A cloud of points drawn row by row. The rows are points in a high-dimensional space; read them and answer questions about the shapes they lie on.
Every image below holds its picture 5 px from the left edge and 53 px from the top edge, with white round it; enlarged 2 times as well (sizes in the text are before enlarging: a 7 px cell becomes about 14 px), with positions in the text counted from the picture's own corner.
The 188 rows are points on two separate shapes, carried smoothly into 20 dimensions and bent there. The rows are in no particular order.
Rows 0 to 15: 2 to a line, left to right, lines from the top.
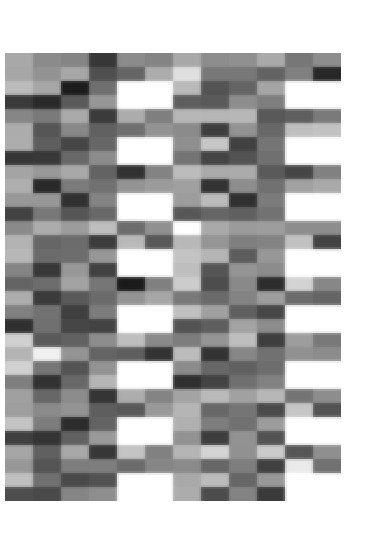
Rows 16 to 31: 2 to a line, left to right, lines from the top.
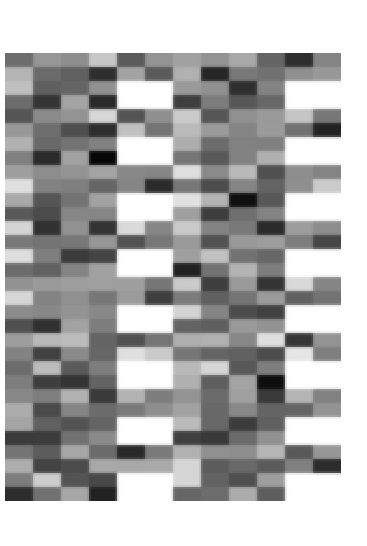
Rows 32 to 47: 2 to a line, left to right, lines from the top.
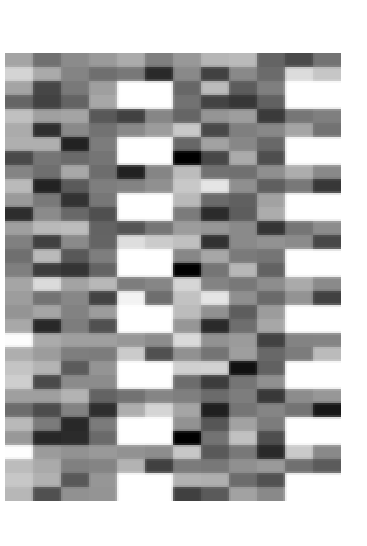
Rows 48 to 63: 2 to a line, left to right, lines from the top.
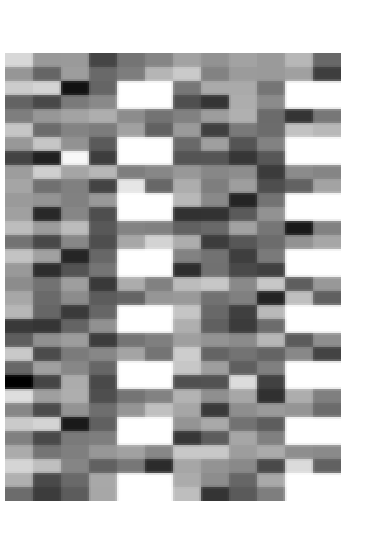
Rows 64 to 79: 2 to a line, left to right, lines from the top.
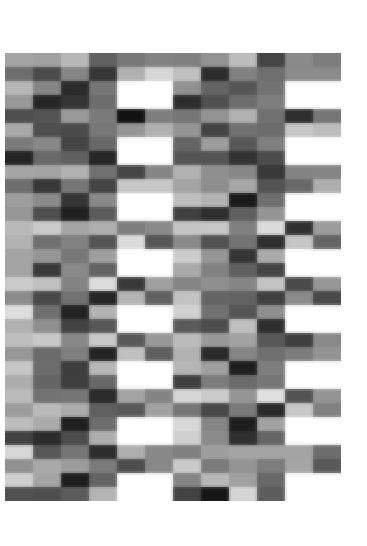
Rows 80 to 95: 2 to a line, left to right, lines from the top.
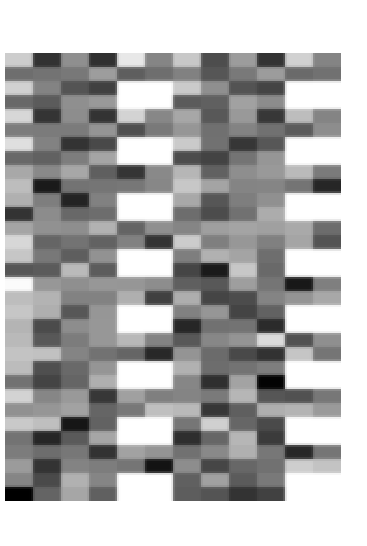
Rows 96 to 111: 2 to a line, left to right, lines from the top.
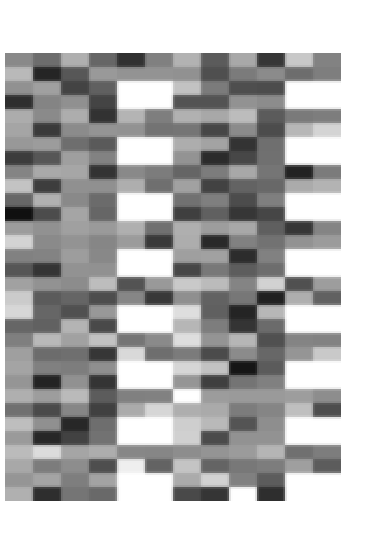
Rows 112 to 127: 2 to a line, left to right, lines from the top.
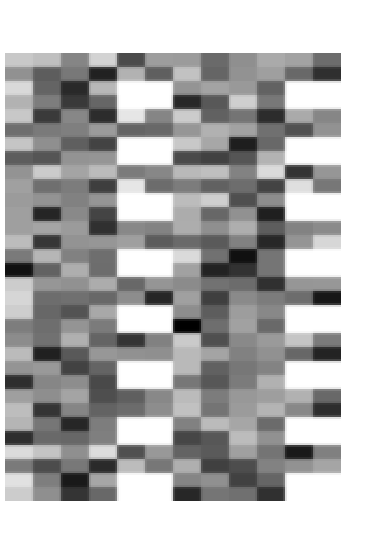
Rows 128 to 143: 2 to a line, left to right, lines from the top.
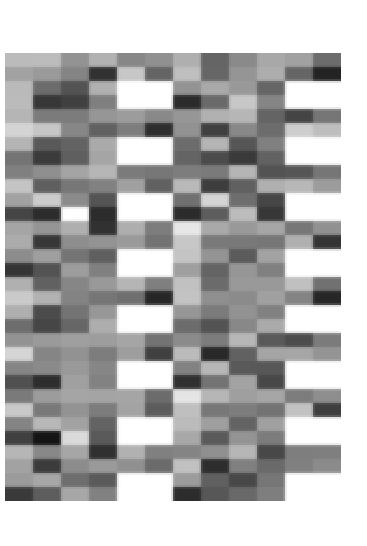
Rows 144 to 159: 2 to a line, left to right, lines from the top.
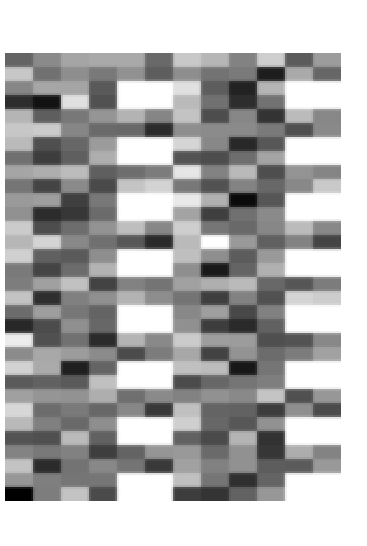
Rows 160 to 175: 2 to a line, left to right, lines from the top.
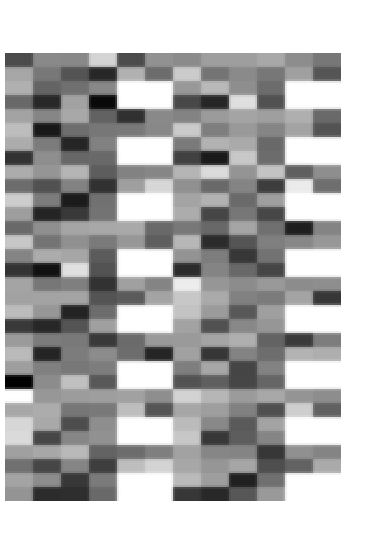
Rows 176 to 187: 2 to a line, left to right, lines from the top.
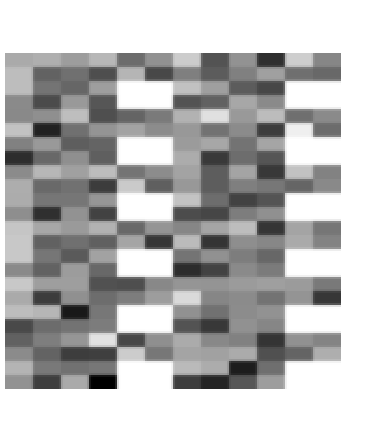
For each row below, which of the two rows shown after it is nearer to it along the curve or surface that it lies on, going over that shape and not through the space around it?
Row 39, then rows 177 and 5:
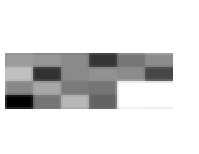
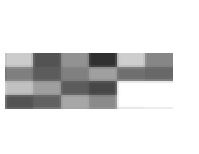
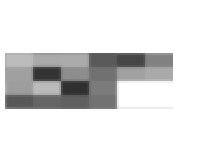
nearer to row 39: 177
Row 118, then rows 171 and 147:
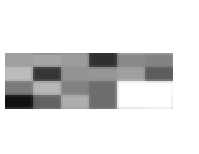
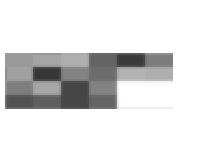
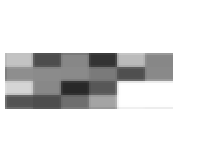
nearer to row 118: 147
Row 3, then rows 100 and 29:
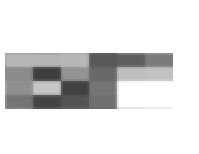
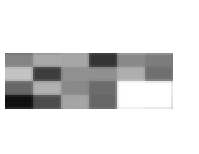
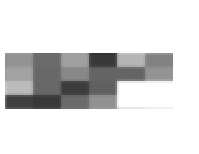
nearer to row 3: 29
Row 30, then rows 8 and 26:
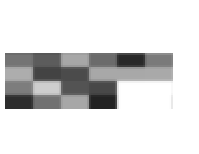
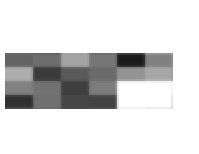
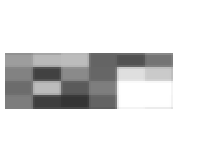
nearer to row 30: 8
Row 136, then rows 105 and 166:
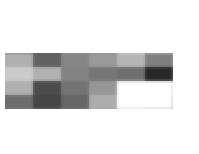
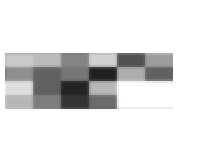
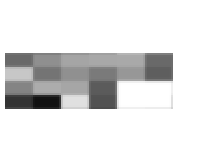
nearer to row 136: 166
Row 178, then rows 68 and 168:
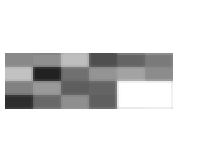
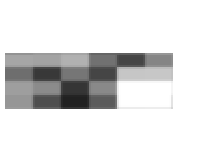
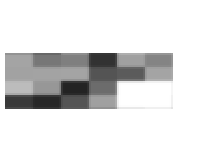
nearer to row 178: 168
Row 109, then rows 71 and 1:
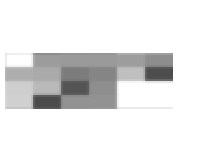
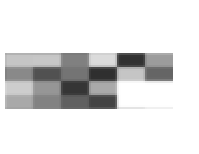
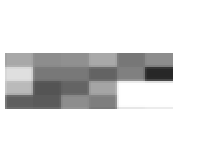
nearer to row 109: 1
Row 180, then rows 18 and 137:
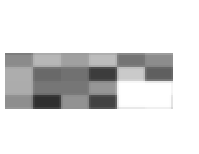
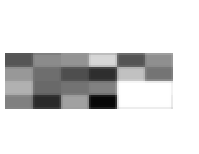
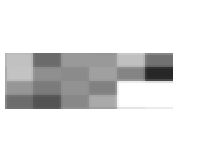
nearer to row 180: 18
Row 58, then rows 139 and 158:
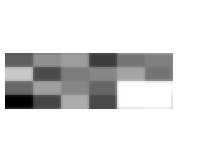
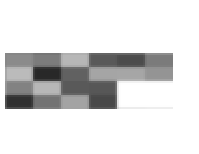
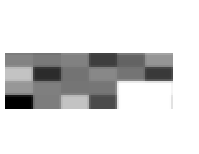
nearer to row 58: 158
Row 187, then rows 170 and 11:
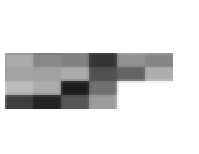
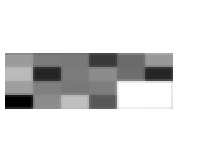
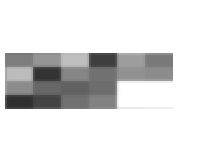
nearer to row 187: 11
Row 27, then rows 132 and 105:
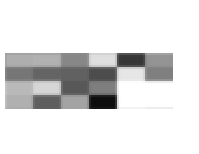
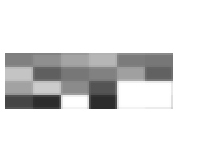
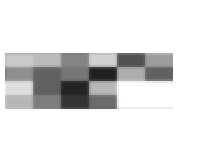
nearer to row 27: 105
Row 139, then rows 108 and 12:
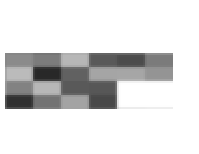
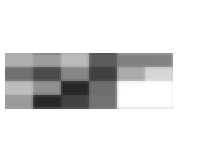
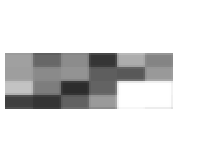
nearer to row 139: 12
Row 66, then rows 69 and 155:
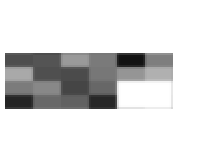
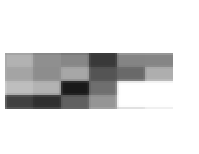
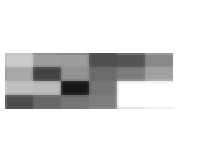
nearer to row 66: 155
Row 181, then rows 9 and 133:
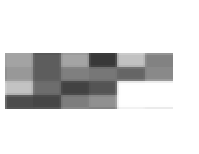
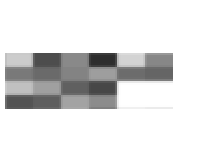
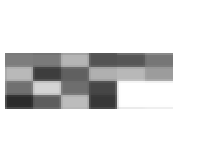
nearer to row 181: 9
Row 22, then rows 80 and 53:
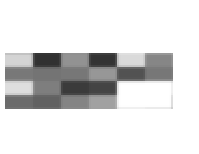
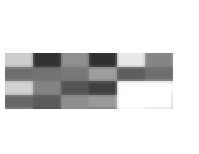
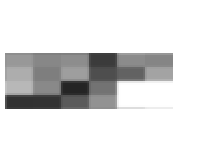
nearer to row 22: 80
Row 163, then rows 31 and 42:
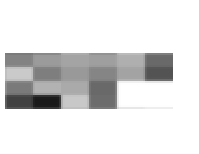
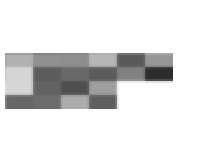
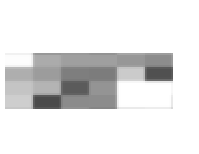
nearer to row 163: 31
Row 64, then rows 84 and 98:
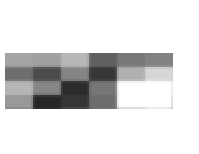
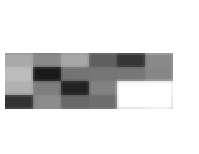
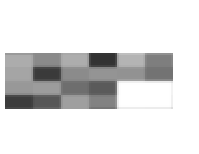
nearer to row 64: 84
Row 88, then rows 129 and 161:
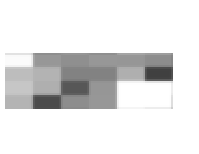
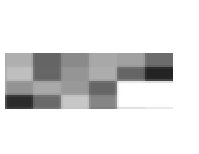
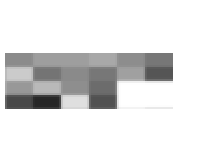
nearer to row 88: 161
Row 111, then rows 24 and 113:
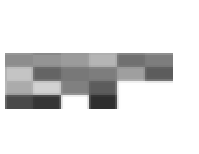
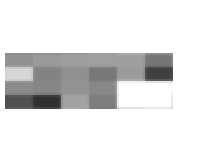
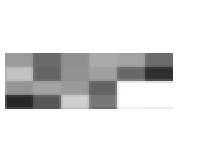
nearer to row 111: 24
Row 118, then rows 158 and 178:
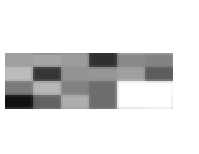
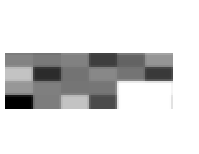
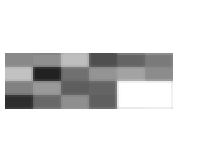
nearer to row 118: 158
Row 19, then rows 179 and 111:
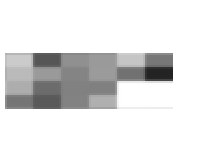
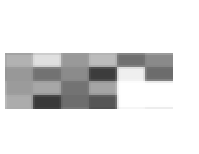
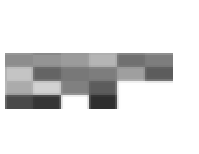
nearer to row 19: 111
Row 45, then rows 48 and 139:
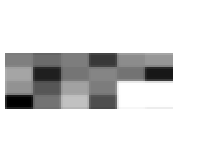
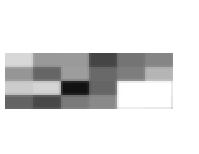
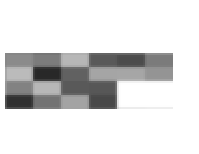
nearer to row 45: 139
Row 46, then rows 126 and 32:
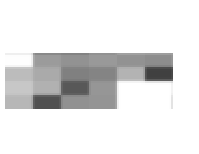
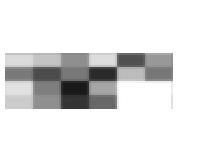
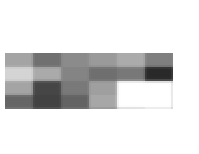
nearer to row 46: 32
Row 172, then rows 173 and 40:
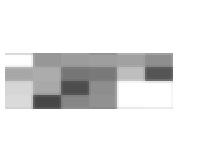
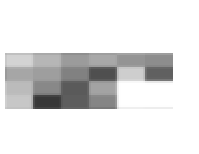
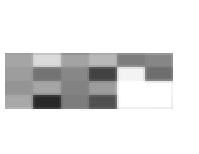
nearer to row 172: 173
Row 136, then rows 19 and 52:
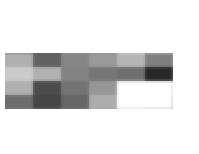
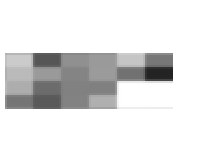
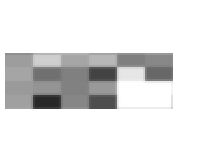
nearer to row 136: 19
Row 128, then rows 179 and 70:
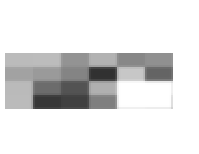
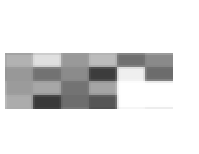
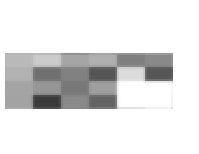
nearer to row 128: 179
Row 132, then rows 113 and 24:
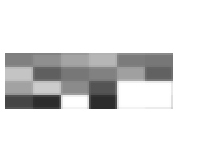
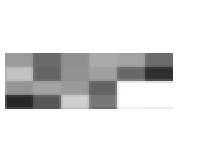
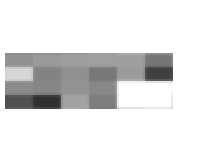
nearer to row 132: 24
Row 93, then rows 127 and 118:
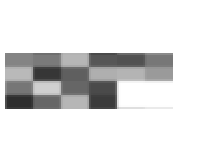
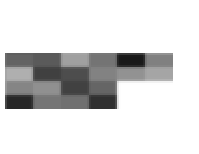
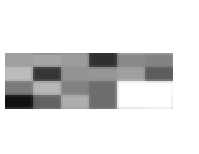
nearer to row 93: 127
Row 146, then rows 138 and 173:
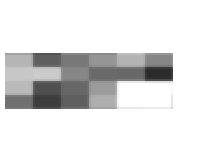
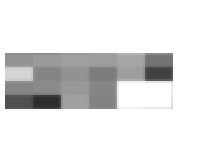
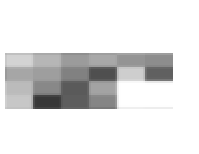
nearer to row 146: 138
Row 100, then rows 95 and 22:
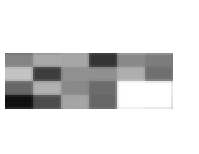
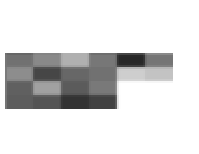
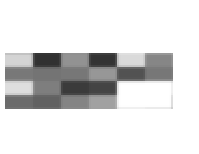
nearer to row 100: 22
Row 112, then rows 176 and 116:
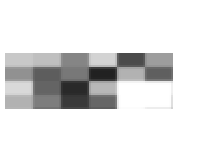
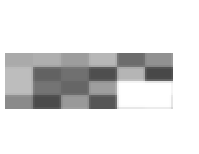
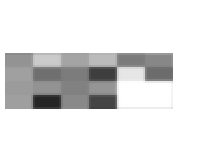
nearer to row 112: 116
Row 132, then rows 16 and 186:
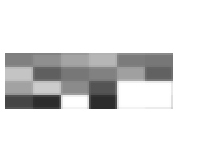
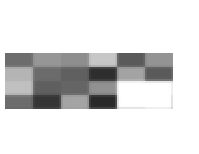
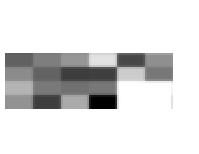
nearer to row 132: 16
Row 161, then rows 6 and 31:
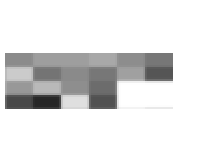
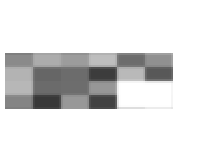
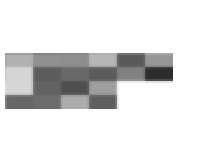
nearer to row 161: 31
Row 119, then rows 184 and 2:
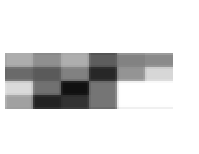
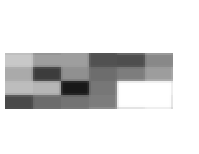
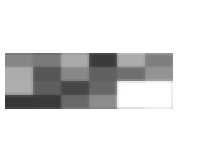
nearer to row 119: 184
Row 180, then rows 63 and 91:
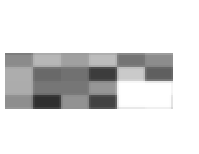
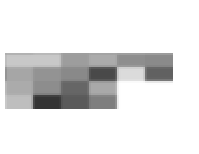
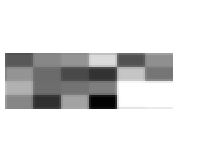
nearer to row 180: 91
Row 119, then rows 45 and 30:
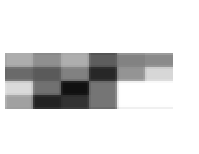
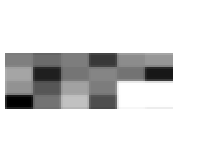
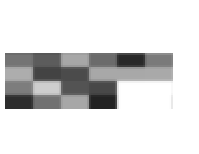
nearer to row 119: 30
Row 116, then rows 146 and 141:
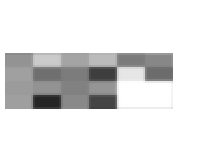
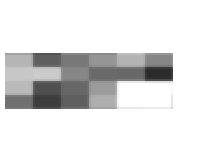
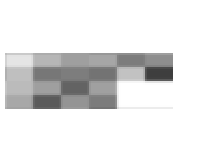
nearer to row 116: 141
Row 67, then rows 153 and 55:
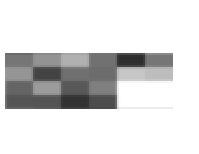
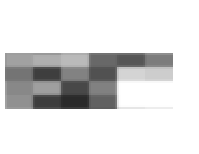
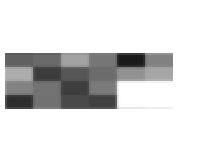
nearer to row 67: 55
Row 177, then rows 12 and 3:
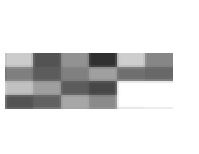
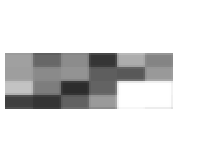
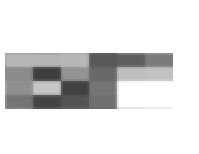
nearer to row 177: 12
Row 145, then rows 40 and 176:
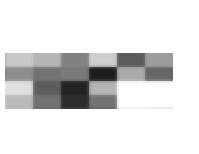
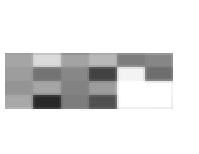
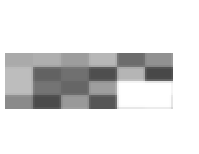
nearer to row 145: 40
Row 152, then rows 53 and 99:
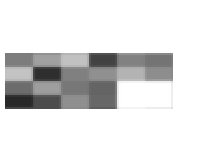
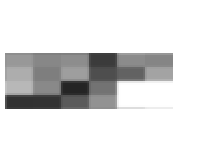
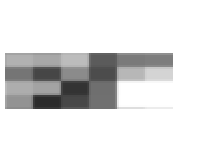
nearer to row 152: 53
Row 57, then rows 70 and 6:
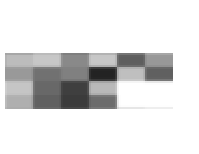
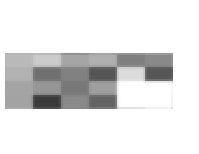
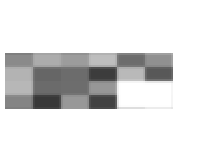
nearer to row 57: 70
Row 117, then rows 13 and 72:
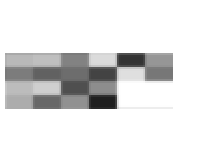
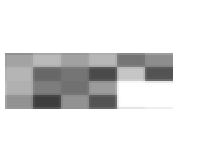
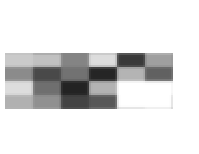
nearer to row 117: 72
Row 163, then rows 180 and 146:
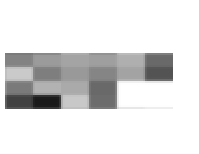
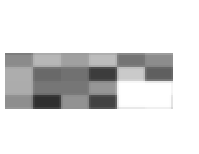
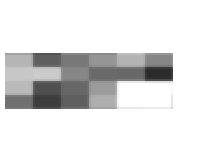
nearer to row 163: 146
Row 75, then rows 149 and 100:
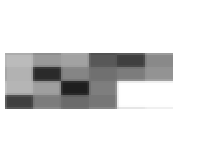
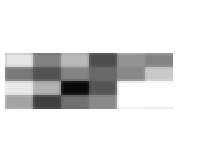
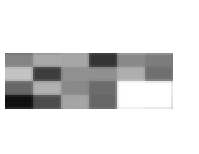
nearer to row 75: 149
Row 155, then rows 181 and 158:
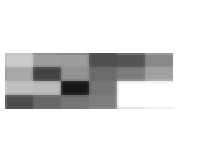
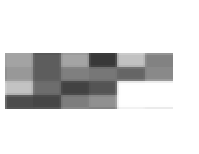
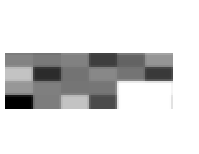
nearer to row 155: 181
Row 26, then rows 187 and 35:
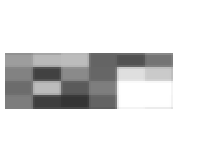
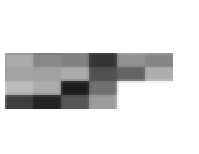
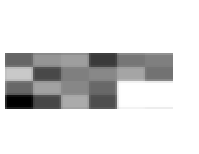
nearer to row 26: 187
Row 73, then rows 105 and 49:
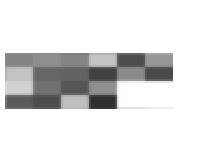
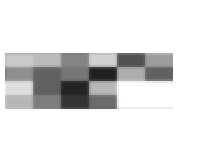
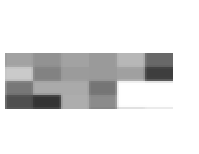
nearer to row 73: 49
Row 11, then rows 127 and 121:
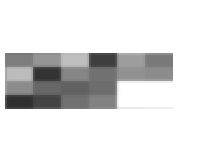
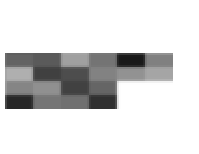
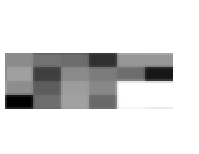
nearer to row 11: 127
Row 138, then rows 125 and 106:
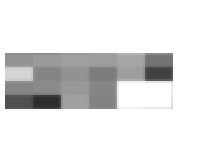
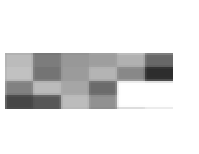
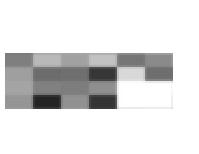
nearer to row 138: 125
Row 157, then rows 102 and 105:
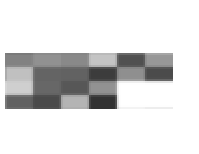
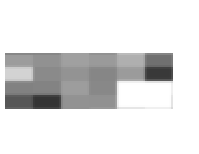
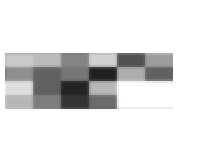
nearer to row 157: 102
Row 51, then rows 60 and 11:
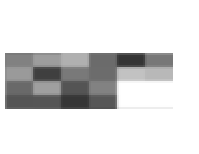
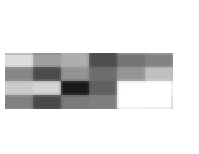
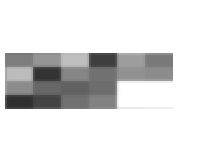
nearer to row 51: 60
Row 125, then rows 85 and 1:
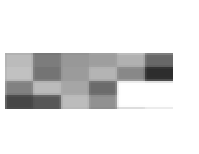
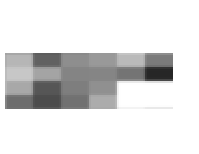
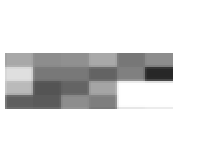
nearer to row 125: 85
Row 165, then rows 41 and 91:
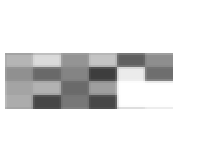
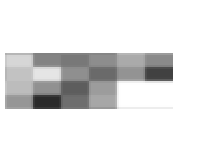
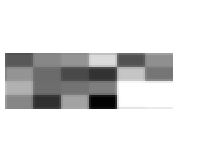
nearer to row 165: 91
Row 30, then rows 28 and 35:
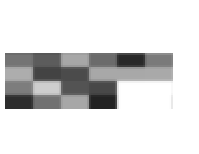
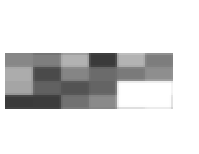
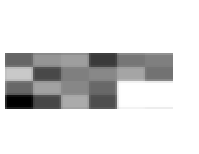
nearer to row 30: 35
